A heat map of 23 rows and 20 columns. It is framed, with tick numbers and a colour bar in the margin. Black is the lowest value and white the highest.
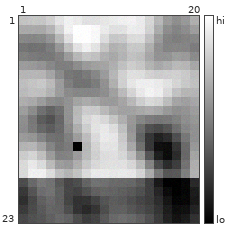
Ninth with the lowest average: bottom right. Lone odd cells: 1, lower than its neighbours. Ninth with the highest average: top middle. Seam: horizontal, 80% of the way down, the top part higher.
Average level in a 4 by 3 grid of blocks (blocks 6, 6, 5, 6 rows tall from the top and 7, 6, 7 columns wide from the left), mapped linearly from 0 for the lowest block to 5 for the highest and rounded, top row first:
454 | 344 | 351 | 220
